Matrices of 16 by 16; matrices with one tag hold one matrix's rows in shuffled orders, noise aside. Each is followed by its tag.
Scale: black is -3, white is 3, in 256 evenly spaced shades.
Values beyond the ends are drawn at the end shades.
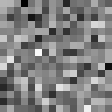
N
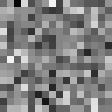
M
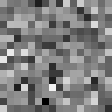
M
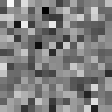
M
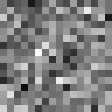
N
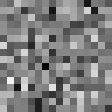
M
